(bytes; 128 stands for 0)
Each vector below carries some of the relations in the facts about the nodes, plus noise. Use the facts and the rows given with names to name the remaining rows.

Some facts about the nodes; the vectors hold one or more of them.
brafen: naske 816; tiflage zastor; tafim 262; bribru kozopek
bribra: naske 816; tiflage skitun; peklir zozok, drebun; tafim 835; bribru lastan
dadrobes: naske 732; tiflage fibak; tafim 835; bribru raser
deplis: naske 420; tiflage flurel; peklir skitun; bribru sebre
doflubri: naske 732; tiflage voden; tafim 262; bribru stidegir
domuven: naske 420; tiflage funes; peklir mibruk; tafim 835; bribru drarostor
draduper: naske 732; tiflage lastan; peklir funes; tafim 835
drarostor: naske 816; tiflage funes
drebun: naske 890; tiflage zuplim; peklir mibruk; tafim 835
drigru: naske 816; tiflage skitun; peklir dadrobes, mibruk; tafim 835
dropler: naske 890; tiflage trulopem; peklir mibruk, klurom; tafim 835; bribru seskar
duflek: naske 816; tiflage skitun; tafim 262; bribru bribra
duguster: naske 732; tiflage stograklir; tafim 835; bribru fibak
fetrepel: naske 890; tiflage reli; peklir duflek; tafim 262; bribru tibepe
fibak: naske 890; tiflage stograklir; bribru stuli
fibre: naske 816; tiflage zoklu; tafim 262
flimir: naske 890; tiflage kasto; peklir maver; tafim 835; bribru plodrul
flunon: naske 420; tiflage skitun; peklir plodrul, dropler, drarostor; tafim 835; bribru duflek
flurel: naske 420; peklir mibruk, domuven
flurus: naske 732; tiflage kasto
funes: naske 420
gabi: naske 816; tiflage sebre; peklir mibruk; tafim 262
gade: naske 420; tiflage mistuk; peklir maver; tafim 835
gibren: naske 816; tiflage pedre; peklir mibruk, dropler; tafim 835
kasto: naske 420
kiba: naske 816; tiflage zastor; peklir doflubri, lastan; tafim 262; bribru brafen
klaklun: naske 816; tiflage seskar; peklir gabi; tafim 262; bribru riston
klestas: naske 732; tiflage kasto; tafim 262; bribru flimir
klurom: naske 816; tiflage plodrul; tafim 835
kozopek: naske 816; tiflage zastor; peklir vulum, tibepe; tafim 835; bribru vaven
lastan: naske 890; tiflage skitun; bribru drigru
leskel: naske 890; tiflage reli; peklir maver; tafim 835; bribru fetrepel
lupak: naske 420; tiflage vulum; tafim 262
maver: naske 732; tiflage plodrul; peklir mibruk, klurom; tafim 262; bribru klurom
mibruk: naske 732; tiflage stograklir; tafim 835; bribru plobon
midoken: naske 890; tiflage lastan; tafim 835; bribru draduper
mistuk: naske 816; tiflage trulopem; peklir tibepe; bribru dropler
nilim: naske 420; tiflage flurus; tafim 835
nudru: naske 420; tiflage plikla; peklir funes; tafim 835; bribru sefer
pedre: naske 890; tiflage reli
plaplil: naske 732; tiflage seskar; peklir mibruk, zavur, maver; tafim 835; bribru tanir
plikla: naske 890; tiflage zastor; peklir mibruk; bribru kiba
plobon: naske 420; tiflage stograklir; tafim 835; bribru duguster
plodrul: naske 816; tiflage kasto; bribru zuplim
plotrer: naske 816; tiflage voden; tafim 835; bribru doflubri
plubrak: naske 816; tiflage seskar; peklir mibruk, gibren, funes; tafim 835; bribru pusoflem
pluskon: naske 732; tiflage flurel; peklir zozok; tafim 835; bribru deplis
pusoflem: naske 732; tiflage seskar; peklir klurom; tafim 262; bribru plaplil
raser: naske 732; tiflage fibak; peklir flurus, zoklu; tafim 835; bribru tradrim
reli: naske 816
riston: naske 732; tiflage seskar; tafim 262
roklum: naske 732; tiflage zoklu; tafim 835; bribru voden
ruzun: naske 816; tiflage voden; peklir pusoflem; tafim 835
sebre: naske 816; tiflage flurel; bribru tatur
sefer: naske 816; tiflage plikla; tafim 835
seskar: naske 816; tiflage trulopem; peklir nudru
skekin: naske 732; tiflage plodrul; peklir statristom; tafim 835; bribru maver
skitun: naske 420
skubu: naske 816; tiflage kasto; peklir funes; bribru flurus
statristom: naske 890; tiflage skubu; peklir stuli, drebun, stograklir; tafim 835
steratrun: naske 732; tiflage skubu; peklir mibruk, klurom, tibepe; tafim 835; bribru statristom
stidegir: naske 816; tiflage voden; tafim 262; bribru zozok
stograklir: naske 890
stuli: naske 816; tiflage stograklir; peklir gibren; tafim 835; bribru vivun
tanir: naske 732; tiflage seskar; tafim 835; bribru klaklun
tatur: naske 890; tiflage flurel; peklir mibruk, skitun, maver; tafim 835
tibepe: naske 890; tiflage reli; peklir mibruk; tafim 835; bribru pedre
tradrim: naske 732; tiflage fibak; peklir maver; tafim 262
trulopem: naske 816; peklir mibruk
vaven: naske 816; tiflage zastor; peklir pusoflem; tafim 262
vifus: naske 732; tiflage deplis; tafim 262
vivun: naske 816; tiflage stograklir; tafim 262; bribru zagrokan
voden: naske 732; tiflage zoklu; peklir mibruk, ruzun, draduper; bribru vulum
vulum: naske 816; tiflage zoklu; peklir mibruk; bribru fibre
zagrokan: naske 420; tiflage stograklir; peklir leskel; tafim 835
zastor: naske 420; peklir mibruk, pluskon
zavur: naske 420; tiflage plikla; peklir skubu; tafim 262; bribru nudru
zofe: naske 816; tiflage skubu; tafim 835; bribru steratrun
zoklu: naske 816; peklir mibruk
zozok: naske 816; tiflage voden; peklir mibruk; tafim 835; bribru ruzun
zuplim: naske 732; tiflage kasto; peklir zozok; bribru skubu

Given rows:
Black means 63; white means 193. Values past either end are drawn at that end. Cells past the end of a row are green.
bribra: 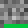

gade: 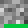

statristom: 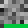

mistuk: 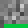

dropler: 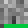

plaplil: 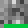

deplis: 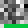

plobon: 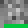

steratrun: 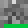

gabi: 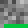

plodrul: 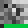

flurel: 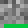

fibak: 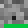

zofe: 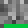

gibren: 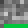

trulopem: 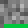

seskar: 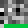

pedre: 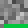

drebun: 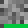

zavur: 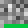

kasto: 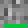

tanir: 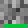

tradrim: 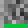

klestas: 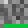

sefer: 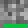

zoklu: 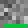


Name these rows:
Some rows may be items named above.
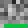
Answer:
funes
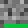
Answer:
bribra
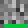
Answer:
plubrak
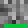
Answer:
zofe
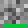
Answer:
flimir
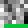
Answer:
zagrokan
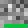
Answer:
zavur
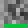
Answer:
tradrim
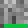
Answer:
dropler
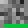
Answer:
draduper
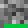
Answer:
zuplim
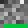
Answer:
stuli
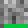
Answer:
dropler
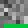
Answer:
zoklu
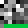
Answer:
fetrepel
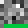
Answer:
lastan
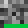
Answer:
skekin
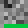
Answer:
vivun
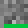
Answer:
duguster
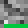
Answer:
klaklun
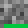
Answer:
pluskon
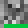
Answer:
riston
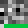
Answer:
seskar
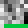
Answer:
zagrokan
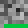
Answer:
skubu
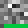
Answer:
flunon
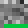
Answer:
pusoflem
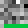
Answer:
skitun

